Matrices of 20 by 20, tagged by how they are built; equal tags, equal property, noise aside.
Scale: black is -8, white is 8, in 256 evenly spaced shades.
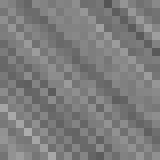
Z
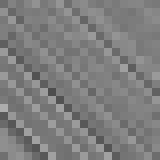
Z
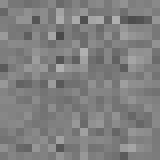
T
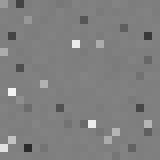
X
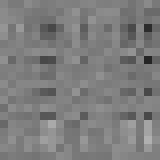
T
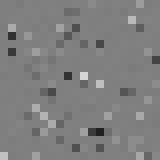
X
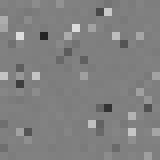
X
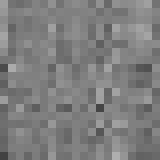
T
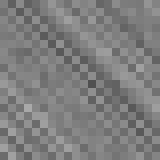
Z
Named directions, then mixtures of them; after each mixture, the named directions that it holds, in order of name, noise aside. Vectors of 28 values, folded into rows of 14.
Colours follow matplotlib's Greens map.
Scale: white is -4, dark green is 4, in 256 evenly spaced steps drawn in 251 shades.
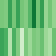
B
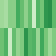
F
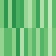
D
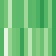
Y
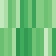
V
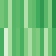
Y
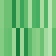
D, V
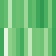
Y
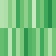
F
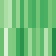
V, Y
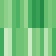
B, Y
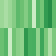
F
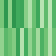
D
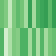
F, Y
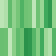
F, V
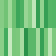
D, F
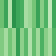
D, Y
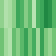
F, Y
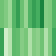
B, Y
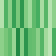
D, V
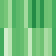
B, Y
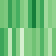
B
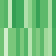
D, Y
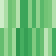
V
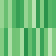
D, F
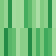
D, Y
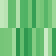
V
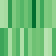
B, V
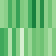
B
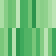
F, V
